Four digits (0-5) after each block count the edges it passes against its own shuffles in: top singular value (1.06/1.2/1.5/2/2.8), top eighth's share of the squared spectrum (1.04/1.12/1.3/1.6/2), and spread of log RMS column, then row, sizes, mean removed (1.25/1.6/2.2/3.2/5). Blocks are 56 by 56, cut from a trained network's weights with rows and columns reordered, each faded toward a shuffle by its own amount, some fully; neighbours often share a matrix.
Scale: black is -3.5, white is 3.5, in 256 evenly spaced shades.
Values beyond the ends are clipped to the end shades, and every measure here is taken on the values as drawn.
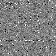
2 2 0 1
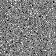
0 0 0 0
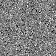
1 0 0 0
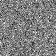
0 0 0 0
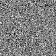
2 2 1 1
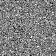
0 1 0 0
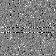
3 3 0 2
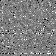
3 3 0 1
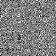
3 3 2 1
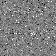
2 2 0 1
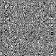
3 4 2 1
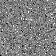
2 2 0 0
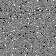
2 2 0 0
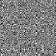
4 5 3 2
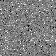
1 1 0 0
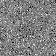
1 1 0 0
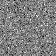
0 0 0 0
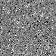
1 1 0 0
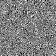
2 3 0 1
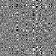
4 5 3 2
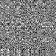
3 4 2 2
